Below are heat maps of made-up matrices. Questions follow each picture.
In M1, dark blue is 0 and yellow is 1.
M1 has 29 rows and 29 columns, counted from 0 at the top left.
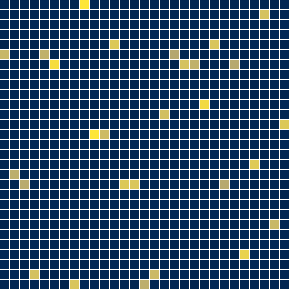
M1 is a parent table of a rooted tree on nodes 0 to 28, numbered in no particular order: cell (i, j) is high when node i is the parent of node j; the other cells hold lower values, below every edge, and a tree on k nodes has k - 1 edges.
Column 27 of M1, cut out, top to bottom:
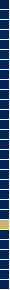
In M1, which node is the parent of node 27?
22
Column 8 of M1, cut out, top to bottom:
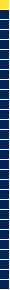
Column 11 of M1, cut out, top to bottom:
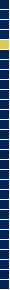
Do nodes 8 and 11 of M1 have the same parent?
no
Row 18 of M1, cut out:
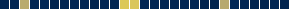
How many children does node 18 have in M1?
4
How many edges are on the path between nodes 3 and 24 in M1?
10
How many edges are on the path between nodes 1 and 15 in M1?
7
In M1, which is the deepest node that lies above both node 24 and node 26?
5
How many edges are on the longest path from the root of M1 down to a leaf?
6
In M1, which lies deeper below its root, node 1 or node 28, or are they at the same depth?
the same depth
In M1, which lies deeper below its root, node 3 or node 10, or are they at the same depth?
node 3
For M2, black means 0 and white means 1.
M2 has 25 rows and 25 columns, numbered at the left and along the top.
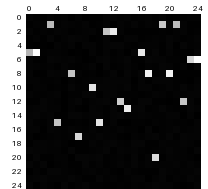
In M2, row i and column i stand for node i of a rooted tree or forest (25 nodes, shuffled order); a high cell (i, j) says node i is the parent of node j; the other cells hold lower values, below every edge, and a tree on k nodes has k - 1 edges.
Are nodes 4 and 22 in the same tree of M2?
no
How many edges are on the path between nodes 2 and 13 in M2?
2
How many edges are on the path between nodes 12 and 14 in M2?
2
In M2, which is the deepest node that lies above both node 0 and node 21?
5
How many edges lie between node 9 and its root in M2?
2
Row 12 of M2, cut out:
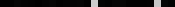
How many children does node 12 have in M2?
2
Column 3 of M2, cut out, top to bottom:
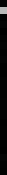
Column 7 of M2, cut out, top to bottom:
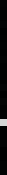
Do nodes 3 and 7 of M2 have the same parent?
no
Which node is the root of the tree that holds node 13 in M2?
2
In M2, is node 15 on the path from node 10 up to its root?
yes
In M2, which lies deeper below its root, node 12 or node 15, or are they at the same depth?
node 12
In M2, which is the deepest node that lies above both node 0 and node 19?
5
